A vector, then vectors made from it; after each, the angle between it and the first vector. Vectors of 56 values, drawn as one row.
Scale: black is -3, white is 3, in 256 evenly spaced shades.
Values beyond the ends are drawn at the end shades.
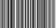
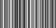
partly opposed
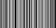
nearly opposite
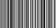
partly aligned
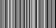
nearly opposite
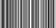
orthogonal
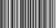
partly aligned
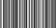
partly opposed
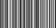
partly opposed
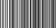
orthogonal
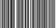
nearly parallel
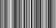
partly opposed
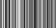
partly opposed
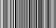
partly opposed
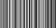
nearly opposite
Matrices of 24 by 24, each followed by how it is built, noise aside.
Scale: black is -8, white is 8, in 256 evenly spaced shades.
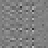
low rank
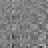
low rank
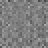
low rank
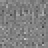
low rank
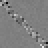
banded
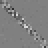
banded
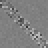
banded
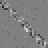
banded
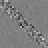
banded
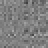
low rank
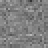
low rank
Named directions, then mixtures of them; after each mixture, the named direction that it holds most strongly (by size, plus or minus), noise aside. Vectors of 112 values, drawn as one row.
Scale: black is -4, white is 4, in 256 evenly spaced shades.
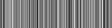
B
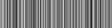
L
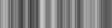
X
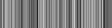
B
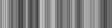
X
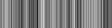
X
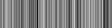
B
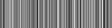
B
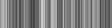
X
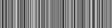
L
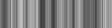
X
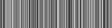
B
